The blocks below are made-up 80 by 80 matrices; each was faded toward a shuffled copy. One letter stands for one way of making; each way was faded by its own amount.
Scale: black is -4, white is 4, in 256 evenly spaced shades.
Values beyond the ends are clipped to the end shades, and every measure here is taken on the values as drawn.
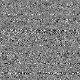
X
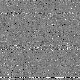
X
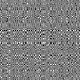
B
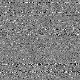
X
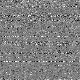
X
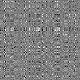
B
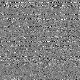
X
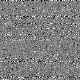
X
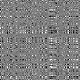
B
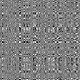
B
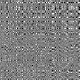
B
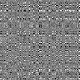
B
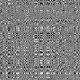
B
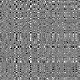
B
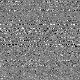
X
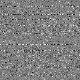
X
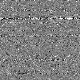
X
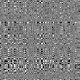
B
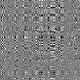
B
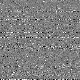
X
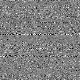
X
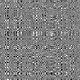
B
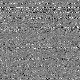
X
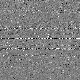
X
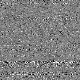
X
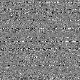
X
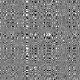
B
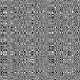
B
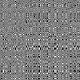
B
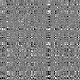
B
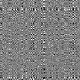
B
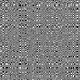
B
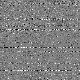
X
